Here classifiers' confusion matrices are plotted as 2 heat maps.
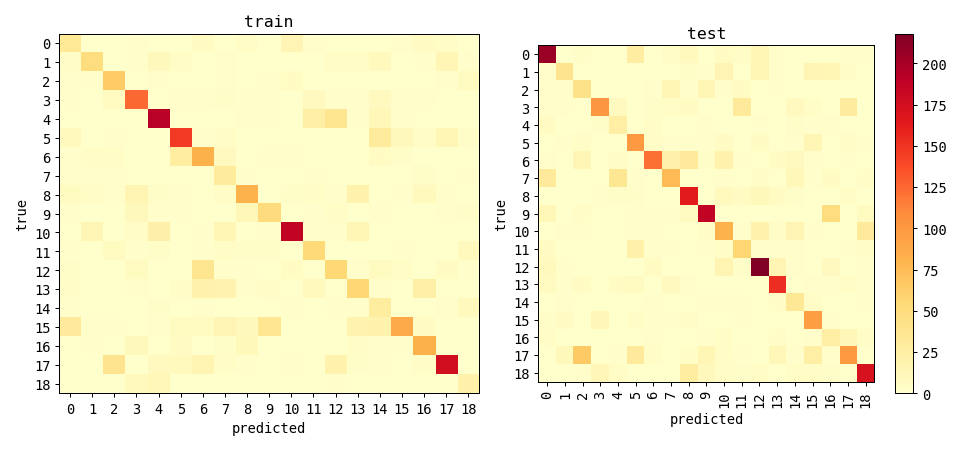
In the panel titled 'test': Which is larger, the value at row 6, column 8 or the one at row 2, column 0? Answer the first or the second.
the first
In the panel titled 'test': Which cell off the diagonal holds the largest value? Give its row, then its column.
17, 2
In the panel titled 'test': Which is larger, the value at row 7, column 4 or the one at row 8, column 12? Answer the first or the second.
the first
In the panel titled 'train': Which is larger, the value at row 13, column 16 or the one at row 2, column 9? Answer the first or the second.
the first
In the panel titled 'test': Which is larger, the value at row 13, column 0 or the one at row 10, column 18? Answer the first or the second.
the second
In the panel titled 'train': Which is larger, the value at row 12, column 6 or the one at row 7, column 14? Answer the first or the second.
the first
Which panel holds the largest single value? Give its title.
test
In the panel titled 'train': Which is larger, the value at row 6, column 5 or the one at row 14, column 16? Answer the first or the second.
the first
